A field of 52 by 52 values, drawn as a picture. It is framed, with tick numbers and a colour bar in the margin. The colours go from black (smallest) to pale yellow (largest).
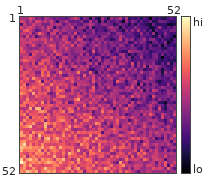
The top right is the ninth with the lowest average. There are no regular stripes. No row or column stands out. There is an overall slope up to the bottom left. The ninth with the highest average is the bottom left.
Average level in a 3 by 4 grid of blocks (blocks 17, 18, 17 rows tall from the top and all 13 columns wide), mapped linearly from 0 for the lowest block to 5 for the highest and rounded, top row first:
3 2 1 0 | 4 3 2 1 | 5 4 3 2
